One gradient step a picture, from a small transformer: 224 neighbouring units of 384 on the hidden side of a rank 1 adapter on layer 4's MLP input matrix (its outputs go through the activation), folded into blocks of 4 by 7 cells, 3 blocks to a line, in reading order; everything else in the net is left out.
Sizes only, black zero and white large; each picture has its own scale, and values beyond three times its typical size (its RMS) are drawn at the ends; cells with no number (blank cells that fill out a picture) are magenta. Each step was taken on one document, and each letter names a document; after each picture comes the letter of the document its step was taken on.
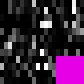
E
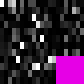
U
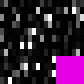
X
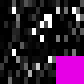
U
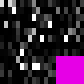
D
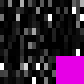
X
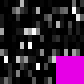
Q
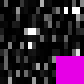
X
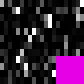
X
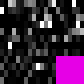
E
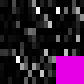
D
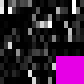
E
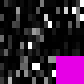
X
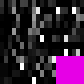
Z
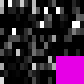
E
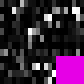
Q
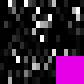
U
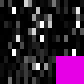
U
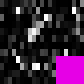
Z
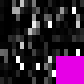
Z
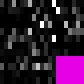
E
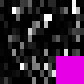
Z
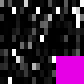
U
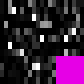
D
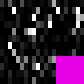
U
